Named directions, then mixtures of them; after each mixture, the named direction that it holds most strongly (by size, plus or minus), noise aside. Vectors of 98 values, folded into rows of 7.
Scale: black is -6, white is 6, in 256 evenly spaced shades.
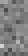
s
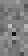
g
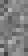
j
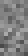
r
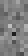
g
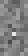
g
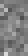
j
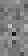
g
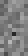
j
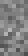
r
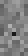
g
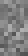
r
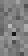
g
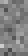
s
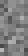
j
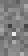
g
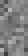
j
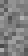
j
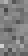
s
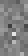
g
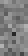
g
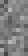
j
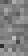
s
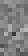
r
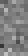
s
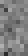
s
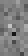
g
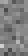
s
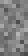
r
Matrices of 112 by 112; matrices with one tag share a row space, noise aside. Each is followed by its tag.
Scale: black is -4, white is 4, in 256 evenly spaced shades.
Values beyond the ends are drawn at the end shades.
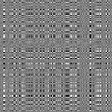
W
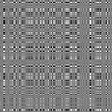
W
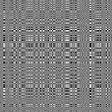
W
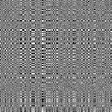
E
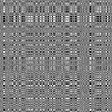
W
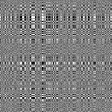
E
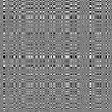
W
